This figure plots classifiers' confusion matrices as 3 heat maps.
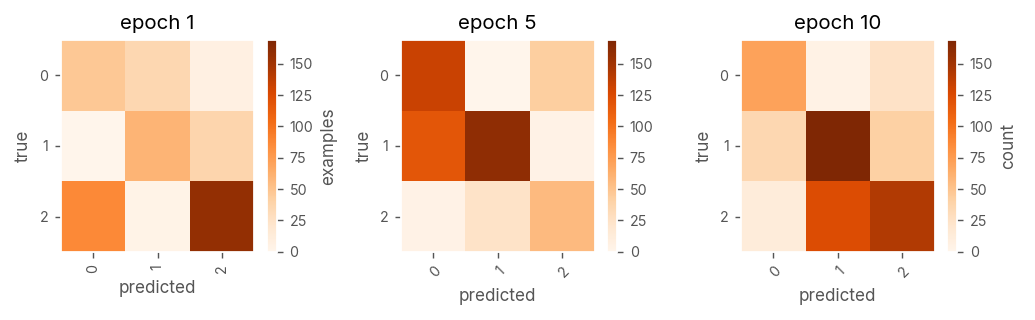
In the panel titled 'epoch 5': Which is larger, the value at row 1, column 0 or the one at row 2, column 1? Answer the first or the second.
the first
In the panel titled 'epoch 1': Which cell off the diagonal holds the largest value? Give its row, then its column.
2, 0
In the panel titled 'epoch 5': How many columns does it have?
3
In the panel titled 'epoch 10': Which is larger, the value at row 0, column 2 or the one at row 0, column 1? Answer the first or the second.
the first
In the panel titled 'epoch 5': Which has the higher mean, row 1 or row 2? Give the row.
1
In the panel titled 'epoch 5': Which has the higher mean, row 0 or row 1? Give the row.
1
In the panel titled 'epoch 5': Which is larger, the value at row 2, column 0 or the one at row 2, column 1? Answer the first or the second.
the second
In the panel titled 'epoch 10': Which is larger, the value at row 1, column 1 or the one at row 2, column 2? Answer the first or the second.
the first
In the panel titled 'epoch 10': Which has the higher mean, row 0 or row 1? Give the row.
1
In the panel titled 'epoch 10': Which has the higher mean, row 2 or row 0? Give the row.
2
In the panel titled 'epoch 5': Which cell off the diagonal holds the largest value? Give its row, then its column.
1, 0
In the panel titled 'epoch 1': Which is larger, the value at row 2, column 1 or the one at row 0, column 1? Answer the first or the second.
the second
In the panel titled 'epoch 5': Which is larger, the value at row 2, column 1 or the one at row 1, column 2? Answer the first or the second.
the first
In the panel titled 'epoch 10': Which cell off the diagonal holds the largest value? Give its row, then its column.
2, 1
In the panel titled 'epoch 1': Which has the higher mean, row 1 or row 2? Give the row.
2
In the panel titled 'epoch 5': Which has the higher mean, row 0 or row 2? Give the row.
0
